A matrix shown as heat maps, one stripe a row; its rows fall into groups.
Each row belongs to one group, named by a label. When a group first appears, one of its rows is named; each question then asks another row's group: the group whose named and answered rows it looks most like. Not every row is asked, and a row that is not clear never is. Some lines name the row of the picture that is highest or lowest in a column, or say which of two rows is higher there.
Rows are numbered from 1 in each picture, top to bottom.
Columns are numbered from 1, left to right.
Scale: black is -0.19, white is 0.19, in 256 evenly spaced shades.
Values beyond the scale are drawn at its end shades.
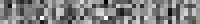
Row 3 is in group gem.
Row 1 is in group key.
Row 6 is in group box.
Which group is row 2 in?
box
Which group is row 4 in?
gem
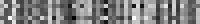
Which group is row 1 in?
box
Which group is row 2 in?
box
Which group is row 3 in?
box
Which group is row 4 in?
box
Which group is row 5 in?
gem
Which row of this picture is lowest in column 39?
5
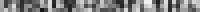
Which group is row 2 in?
gem
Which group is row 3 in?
box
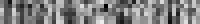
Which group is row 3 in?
box
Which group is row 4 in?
box
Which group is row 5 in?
gem
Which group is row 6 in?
gem
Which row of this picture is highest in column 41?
1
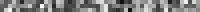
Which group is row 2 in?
gem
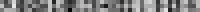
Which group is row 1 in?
gem
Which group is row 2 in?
box
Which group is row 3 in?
gem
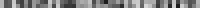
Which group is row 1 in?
box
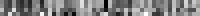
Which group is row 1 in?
key
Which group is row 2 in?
key
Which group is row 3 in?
box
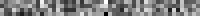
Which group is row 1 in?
box
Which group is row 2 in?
gem
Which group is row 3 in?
box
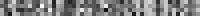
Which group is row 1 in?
gem
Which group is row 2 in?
gem
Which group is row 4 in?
box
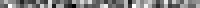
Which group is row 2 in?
gem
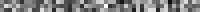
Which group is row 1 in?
gem
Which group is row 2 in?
box
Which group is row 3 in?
gem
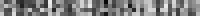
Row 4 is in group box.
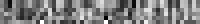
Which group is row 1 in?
gem
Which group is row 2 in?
gem
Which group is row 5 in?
key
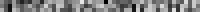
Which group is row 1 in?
key
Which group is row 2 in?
gem
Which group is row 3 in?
box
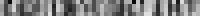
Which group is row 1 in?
box
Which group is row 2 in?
gem
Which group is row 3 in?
gem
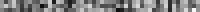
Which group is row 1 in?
gem
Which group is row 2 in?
box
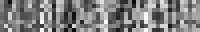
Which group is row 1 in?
gem
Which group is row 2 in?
gem
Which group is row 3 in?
gem
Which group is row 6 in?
box
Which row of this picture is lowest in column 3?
1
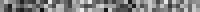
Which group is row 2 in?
gem
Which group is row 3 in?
key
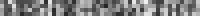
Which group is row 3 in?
gem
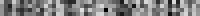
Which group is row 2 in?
gem
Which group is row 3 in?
key
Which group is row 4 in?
gem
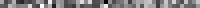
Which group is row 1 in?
key
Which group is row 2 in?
gem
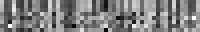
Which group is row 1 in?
box
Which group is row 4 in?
gem
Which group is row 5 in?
key
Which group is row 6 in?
box
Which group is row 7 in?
gem
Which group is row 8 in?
key
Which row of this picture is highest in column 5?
6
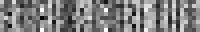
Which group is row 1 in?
box
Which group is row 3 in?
box
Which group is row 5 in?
box
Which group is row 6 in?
gem
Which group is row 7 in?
box
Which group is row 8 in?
box
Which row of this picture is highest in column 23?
5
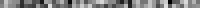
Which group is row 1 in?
gem
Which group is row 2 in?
key
